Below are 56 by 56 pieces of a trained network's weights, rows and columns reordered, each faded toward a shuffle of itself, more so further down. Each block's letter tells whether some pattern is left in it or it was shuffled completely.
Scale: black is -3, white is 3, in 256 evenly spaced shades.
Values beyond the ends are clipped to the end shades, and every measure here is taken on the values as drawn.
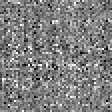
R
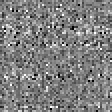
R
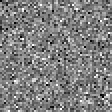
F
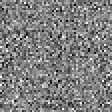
R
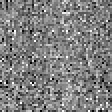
R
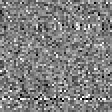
R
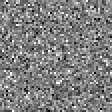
F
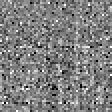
R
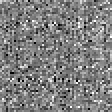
R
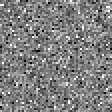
F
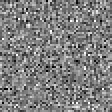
R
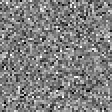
F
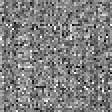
R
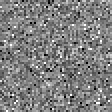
F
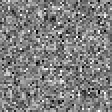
R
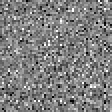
R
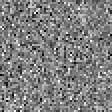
F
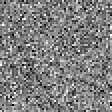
F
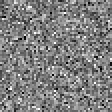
F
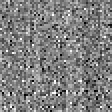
R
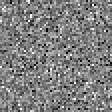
F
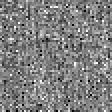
R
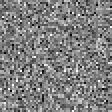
F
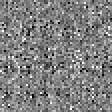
R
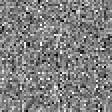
R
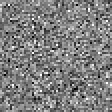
R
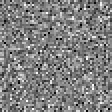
F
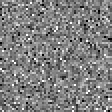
F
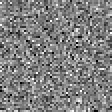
R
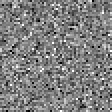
F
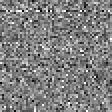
R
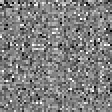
R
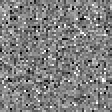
R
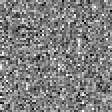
R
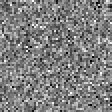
F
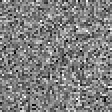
F
